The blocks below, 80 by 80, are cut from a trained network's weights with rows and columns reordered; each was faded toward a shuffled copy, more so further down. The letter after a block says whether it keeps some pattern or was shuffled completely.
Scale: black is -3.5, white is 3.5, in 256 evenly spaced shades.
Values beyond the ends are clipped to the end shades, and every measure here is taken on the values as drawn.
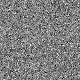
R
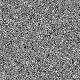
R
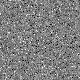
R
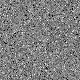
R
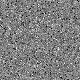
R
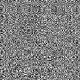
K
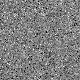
R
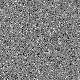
R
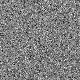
R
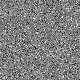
R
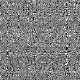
K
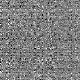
K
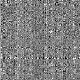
K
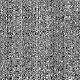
K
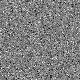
R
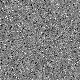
R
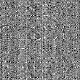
K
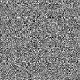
K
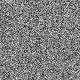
R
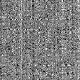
K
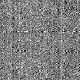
K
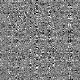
K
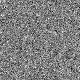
R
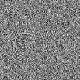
K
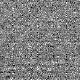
K
